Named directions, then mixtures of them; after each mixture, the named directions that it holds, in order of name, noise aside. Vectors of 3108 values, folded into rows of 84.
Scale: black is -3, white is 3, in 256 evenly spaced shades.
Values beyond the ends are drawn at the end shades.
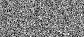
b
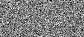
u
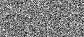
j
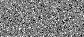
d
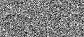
j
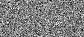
u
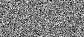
u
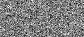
b, j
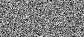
u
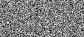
b, u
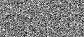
j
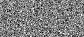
b, d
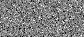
d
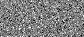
d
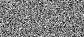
d, u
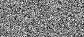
d, j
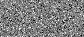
d
